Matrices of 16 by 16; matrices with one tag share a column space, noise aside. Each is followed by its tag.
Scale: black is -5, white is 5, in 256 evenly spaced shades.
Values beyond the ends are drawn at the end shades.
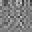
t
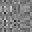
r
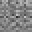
t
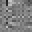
t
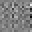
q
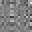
t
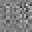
q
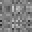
r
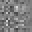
r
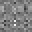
r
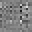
q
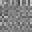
t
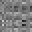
r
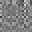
t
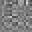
t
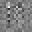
q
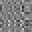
r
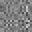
r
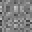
r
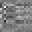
q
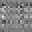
q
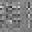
q
